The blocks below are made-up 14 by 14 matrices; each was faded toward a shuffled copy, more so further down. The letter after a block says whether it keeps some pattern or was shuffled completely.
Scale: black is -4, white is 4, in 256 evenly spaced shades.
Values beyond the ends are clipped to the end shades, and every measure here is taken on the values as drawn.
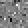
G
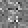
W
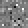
G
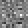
W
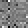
W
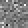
G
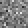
G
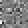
W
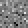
G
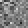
W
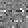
W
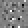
W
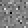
G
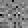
W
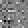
W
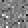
G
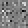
W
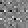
W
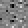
W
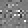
W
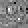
W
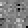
W
